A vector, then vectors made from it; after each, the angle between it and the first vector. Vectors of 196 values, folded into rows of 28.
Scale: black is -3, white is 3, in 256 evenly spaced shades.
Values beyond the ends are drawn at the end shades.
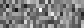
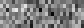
nearly opposite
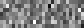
partly opposed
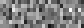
partly opposed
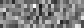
partly opposed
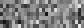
partly aligned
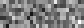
orthogonal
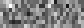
orthogonal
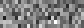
partly opposed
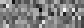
partly opposed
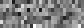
partly opposed
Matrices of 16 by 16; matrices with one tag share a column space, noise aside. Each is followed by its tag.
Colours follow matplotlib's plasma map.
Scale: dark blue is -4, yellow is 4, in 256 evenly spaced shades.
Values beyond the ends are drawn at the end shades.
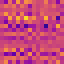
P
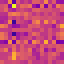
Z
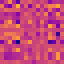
Z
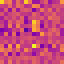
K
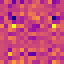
P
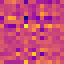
P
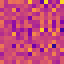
K
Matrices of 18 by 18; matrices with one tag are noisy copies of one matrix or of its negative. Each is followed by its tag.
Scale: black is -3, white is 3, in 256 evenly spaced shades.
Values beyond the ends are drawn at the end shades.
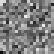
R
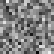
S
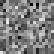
R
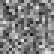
S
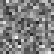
S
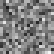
S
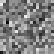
R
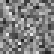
S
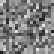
R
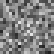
S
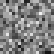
S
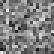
R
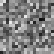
R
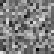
R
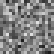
S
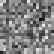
R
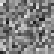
R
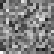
R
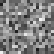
R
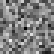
S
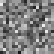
R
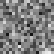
S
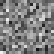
R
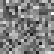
S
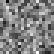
S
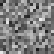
R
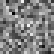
S
